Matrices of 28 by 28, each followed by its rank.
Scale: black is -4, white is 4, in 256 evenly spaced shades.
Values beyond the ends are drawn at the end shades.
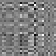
two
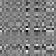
two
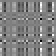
one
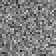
full rank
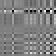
one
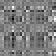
two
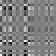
one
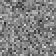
full rank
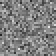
full rank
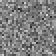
full rank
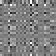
two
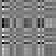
one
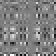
two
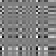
one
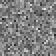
full rank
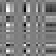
one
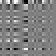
one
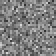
full rank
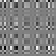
one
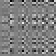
two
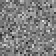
full rank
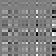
one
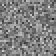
full rank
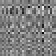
two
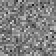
full rank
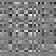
two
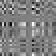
two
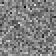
full rank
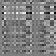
two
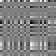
one
